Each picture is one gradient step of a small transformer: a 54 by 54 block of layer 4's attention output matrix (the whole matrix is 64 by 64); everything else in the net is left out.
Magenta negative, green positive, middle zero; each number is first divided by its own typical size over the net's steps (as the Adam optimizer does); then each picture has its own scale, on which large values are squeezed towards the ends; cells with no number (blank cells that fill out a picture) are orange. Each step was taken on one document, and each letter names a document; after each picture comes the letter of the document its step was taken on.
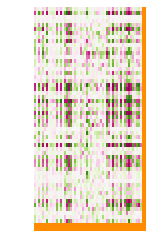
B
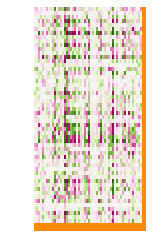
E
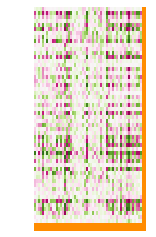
B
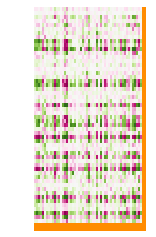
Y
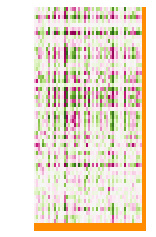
E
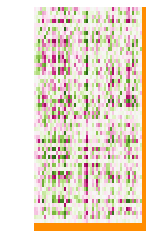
B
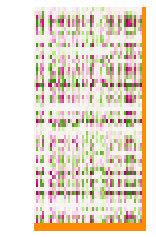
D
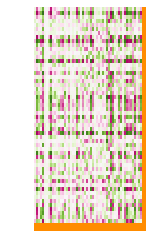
D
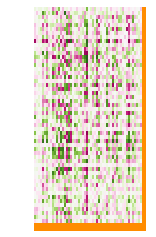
B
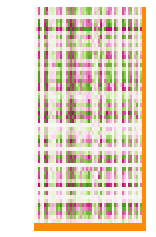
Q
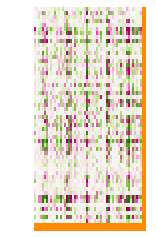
B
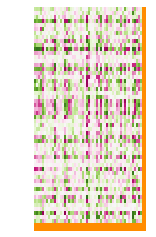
Y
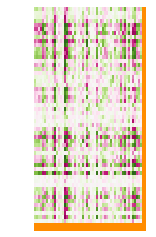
Y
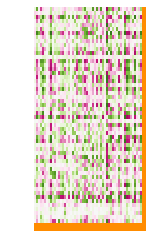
D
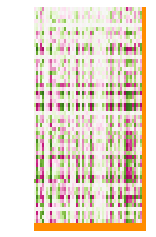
D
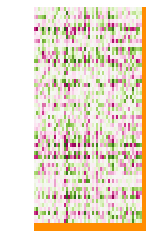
E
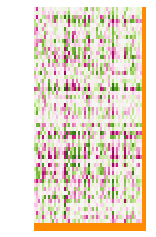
E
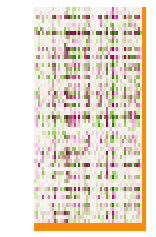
E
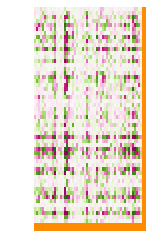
Y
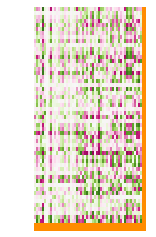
D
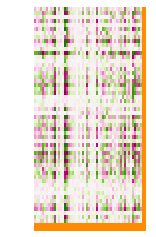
Y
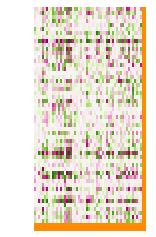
B
